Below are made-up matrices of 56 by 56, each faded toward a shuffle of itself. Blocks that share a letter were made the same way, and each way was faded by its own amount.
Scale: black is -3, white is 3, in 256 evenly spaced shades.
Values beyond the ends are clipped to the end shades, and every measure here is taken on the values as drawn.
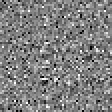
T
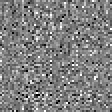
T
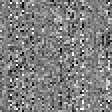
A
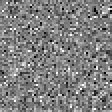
T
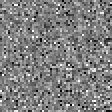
T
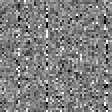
A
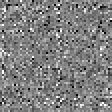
T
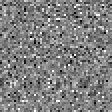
T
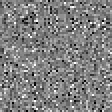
T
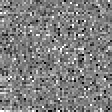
T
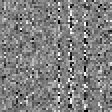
A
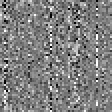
A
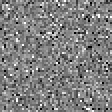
T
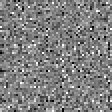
T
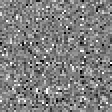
T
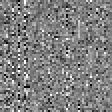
A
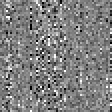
A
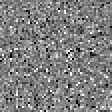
T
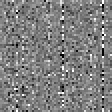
A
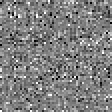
T
